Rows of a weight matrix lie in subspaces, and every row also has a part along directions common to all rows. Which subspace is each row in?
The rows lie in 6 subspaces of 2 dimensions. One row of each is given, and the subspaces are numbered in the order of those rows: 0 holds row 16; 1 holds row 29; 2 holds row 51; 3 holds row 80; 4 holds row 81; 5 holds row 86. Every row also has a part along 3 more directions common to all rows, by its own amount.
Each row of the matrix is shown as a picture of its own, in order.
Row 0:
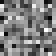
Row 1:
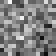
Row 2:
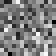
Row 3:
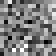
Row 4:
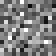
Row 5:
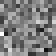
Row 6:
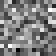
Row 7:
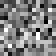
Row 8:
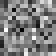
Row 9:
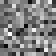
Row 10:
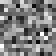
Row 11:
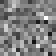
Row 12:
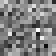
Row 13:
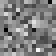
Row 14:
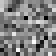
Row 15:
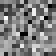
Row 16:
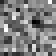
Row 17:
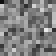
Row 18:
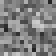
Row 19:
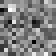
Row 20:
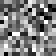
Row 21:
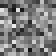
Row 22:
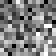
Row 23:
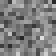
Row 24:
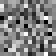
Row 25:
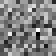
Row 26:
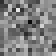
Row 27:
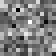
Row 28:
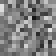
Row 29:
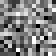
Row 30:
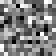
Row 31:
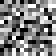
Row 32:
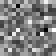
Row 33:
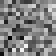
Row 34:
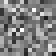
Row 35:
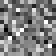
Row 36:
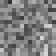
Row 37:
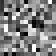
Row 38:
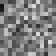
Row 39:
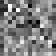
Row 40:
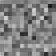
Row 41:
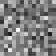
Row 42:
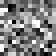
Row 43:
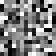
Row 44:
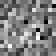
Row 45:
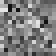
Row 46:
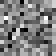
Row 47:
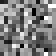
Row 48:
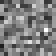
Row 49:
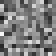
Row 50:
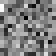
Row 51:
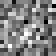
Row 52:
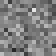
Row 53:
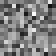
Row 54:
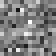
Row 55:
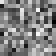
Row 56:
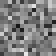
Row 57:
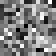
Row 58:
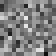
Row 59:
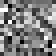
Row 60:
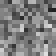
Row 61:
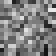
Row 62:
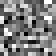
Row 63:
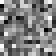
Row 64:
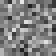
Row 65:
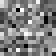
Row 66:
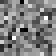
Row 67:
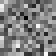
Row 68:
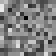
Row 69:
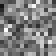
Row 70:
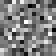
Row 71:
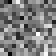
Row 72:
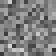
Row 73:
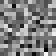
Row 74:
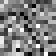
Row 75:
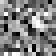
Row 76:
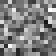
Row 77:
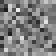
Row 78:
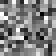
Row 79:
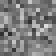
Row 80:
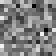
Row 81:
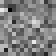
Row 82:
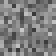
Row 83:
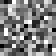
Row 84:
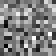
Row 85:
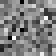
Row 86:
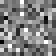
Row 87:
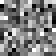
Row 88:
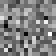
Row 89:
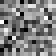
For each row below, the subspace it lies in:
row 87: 3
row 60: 2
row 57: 0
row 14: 1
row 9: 0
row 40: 0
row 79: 3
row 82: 0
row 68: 1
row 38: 1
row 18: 0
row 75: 0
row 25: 2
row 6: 2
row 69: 1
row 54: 4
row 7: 2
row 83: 5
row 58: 1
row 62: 3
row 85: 5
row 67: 1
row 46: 5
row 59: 4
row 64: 5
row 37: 0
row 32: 3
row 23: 2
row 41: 1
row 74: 1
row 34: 4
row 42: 4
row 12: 2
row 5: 3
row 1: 2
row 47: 0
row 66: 5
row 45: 4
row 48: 3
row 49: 3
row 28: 1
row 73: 0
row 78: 5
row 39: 4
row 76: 2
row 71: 2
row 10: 3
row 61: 2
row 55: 3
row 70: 5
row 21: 4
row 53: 0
